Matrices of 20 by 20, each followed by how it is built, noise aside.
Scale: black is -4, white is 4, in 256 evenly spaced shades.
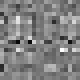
low rank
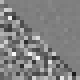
lower triangular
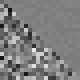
lower triangular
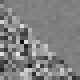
lower triangular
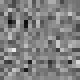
low rank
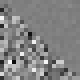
lower triangular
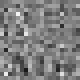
low rank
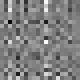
low rank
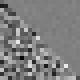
lower triangular
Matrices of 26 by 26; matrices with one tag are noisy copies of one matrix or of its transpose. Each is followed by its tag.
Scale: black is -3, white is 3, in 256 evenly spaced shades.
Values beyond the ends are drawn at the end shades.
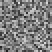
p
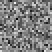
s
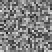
s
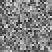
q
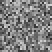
q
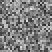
q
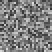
s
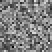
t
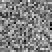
p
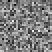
s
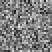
s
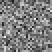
q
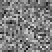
t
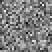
q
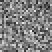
t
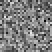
t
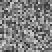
t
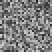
t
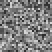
t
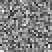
s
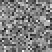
q
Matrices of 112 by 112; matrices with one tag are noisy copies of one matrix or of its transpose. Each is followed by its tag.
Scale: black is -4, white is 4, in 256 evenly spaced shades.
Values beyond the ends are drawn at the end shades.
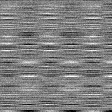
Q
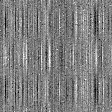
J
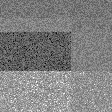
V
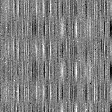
Q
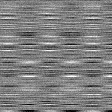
Q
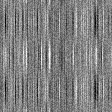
J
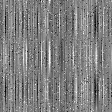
J
